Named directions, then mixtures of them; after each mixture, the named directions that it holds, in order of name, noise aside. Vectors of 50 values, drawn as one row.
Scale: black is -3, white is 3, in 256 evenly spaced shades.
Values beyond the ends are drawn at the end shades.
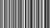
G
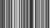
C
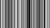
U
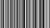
G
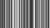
C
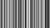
G, U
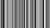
C, G, U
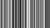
C, G, U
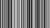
C, U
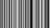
C, G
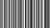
G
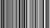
C, G, U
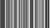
C, U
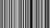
C, G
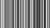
C, G, U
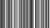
C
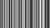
C, G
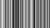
C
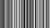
C, G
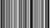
C, G, U
